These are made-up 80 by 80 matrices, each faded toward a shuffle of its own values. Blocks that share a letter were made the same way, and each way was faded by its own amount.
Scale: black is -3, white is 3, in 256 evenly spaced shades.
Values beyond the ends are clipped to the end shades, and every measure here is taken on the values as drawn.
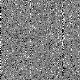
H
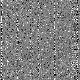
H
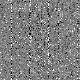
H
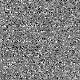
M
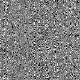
H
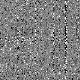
H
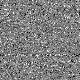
M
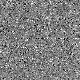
M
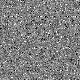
M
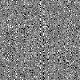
H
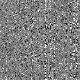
H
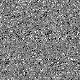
M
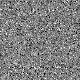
M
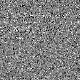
M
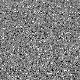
M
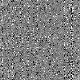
H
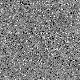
M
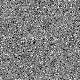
M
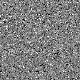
M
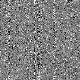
H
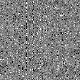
H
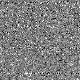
M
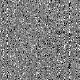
H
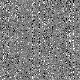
H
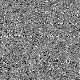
M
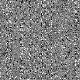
H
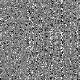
H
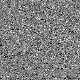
M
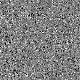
M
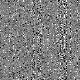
H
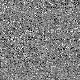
M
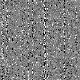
H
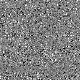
M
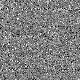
M
